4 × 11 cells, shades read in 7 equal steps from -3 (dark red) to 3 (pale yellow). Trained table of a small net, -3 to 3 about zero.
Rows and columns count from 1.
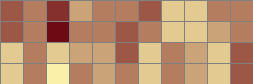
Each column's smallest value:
-1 0 -3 0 0 -1 -1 0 1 0 -1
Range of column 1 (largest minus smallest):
3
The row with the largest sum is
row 4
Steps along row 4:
down up down up down up down up up down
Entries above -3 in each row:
11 10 11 11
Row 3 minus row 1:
3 0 4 0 1 -1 3 -2 -1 2 -1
